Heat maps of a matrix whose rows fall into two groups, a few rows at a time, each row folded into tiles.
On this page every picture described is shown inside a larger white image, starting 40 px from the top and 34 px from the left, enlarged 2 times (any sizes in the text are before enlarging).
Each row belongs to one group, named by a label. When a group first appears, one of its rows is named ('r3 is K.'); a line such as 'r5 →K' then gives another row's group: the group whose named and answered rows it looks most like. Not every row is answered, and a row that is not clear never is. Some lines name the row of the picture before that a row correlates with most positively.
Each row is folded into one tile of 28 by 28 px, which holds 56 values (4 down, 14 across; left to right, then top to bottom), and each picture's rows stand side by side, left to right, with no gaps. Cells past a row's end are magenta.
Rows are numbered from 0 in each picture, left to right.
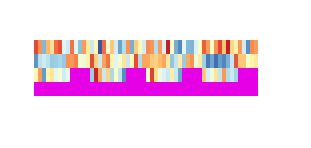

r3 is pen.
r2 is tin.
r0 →pen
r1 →tin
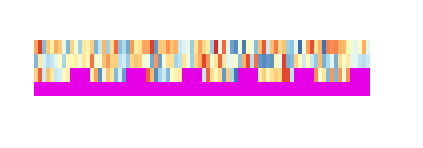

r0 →pen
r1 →tin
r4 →pen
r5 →pen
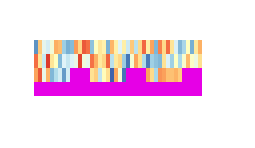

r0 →tin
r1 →tin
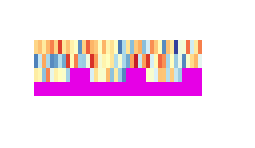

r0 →pen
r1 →tin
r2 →tin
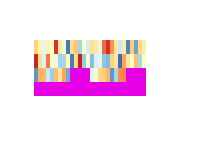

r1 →pen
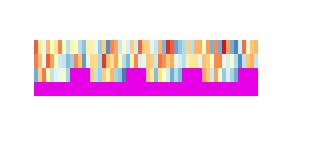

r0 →tin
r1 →tin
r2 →tin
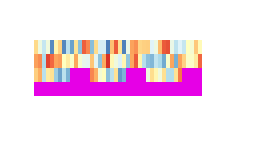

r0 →tin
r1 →tin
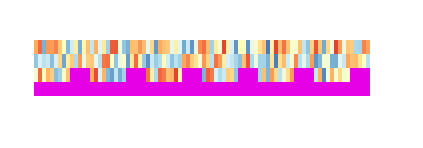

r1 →tin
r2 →pen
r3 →tin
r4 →pen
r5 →pen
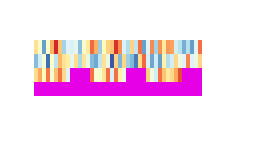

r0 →pen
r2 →pen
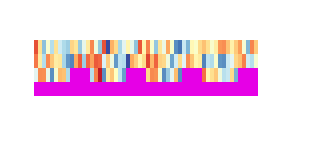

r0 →tin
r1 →tin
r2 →tin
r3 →pen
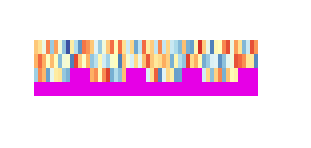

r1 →pen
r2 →tin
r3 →pen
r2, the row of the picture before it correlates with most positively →1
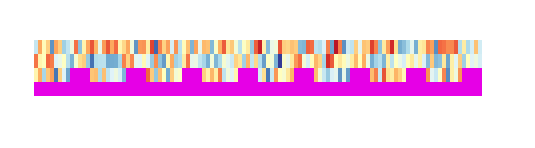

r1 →pen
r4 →pen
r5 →tin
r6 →pen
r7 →pen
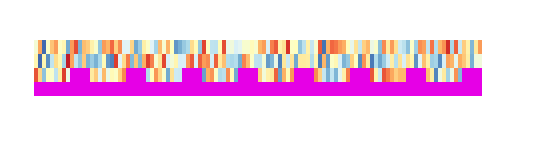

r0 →pen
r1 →pen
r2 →tin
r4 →pen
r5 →pen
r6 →pen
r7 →pen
